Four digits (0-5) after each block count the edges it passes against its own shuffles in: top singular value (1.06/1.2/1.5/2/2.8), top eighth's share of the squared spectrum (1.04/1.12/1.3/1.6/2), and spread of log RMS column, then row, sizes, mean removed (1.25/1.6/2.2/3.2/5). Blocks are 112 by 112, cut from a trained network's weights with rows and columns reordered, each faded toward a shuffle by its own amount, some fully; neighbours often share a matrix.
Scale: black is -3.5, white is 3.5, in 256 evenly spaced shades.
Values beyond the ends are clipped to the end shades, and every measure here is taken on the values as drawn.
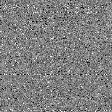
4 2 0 3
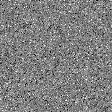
2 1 0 1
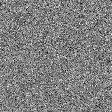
1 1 0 0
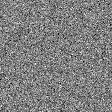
0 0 0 0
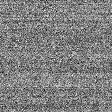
3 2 0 0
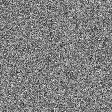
0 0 0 0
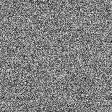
0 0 0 0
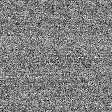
2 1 0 0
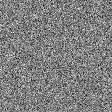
0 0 0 0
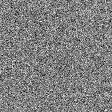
2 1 0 0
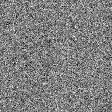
2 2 0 0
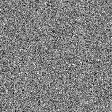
2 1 0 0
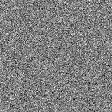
3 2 0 0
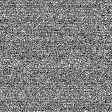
3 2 1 0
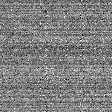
4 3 1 1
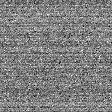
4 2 1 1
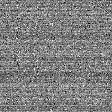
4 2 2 0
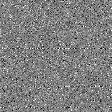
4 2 0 2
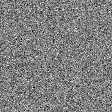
1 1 0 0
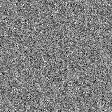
1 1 0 1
